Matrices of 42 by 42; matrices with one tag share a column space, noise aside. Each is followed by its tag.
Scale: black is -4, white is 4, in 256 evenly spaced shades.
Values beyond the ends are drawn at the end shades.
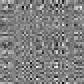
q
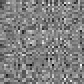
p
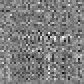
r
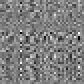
r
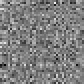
p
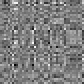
p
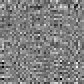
q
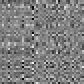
q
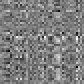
r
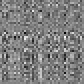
r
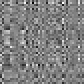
p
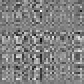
r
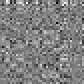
p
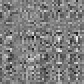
r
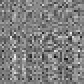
r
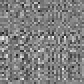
r
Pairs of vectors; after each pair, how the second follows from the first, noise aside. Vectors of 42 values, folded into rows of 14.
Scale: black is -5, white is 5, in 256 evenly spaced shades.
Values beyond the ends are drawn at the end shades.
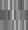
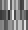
scaled up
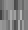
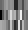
scaled up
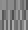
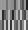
scaled up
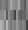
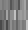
negated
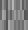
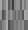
negated
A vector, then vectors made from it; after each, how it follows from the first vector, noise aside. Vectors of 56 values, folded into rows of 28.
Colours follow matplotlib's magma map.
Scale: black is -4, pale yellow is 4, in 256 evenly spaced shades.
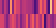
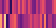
reversed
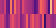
copied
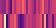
reversed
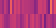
shrunk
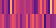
copied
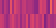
shrunk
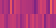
shrunk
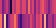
reversed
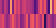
copied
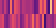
copied
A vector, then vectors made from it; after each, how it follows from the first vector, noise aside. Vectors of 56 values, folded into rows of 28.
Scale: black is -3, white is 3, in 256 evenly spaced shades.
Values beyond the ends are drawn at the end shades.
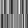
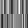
copied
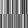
sign-scrambled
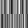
copied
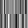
reversed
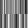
reversed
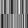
copied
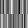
negated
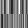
copied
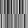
sign-scrambled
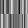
negated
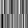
copied
